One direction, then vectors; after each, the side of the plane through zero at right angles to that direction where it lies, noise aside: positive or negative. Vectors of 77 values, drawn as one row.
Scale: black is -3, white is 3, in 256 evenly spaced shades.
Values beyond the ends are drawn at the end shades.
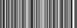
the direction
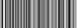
negative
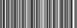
positive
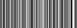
positive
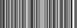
positive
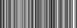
positive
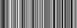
positive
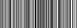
negative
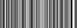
positive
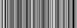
negative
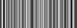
positive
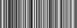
positive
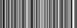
positive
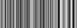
negative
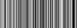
negative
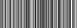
negative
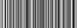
negative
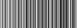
negative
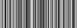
negative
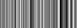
positive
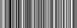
negative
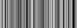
negative
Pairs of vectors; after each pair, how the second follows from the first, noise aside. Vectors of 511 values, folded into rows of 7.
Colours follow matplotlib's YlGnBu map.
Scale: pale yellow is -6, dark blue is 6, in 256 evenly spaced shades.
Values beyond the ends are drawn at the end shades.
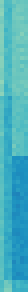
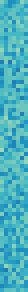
shuffled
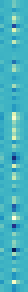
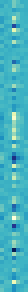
copied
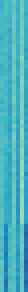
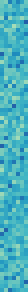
shuffled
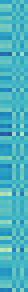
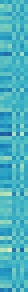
copied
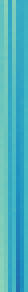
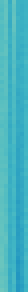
shrunk
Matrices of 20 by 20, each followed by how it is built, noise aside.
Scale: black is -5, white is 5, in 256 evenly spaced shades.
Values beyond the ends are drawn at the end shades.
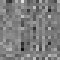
low rank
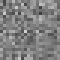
low rank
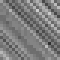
Toeplitz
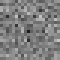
low rank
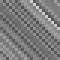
Toeplitz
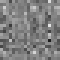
low rank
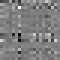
low rank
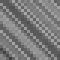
Toeplitz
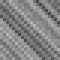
Toeplitz
